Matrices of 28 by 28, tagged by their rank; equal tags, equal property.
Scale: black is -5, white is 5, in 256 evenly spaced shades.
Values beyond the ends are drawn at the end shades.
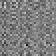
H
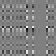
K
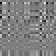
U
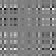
K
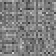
H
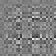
U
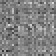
H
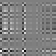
K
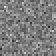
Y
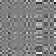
U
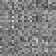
H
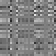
U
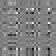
U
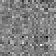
H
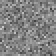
Y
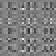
U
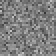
Y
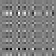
K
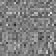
H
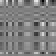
K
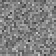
Y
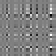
K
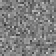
Y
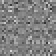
H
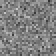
Y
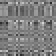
U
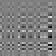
K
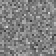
Y
